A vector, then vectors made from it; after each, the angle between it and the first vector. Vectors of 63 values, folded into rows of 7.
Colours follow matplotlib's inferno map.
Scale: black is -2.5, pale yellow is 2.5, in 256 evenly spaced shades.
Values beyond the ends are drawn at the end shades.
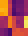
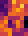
nearly opposite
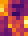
nearly parallel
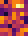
partly opposed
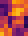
nearly opposite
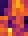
nearly opposite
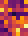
partly aligned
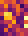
partly aligned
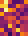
partly aligned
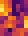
nearly parallel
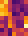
nearly parallel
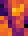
nearly opposite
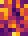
partly aligned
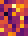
partly opposed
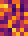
partly aligned
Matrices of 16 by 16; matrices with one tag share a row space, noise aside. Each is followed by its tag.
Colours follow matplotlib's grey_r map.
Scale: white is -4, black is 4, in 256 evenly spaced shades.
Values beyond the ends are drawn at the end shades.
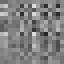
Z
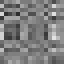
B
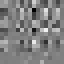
Z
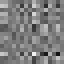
Z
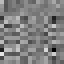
B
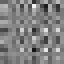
Z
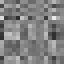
B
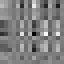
Z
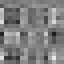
B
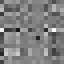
B
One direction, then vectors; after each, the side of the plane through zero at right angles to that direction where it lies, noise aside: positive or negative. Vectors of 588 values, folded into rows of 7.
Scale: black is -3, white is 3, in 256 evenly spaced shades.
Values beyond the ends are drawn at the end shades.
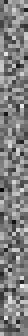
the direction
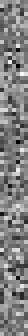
positive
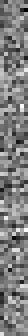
positive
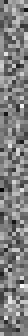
positive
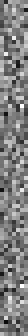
positive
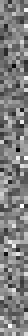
negative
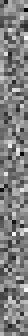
positive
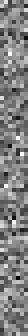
negative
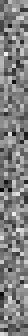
positive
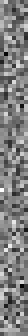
negative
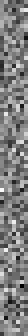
negative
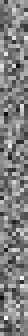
positive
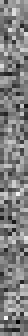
positive
